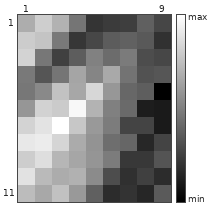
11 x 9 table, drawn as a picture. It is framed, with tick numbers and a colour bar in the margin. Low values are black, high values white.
Average level on the scale: 50%. Slope: up to the left. Grain: diagonal, up to the right.
